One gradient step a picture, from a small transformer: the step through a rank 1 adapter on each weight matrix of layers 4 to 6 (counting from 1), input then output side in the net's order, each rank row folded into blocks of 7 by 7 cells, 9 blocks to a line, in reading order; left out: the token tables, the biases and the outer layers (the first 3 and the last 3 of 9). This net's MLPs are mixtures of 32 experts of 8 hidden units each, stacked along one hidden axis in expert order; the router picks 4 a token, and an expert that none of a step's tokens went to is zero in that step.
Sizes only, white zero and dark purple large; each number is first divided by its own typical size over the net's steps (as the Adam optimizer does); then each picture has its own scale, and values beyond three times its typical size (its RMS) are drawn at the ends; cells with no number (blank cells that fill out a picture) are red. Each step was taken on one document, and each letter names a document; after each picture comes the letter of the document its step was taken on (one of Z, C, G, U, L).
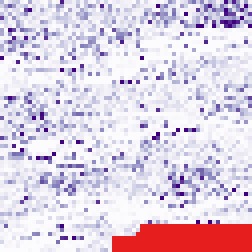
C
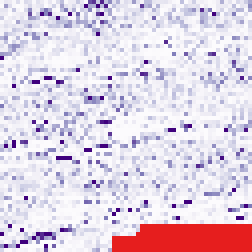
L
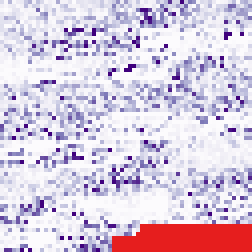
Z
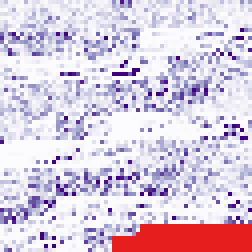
Z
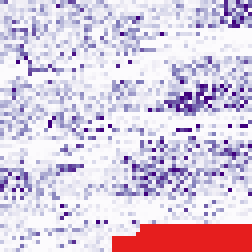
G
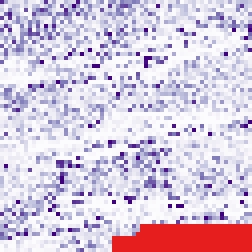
G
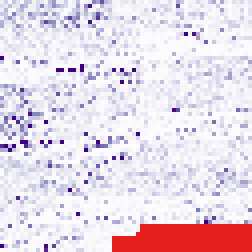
C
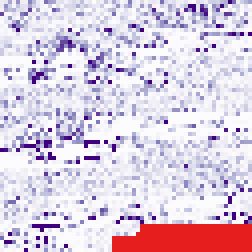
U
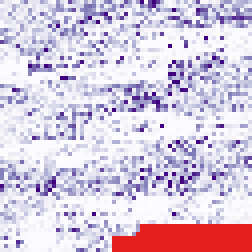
G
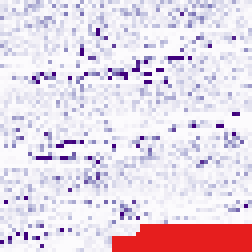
U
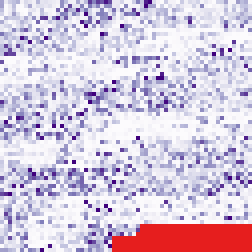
Z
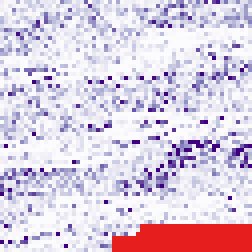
L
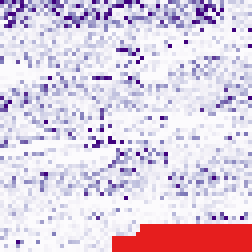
C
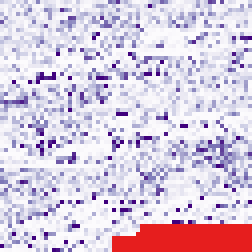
U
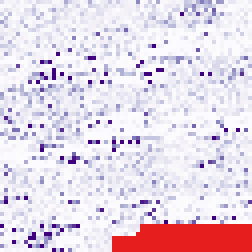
U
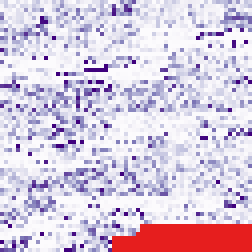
Z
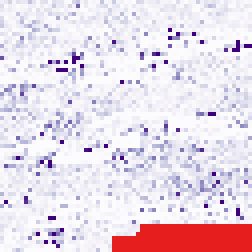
C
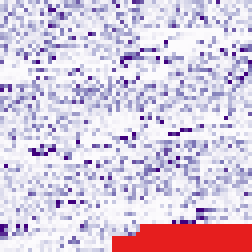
G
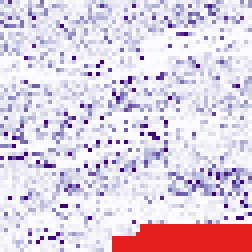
C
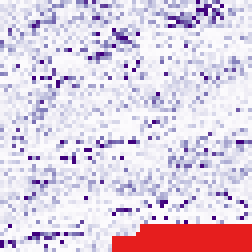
L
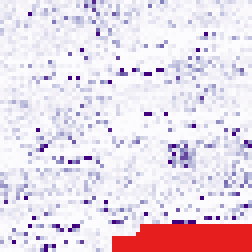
U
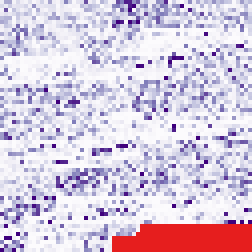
Z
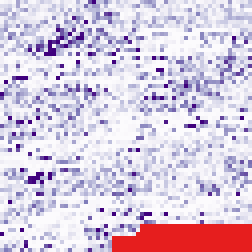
Z
